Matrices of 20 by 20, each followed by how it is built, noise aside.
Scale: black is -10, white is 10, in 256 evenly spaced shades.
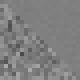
lower triangular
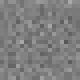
low rank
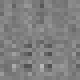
low rank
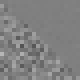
lower triangular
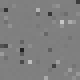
sparse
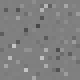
sparse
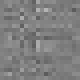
low rank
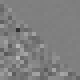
lower triangular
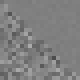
lower triangular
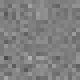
low rank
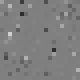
sparse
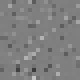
sparse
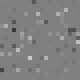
sparse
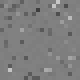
sparse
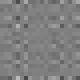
low rank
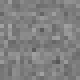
low rank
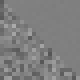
lower triangular
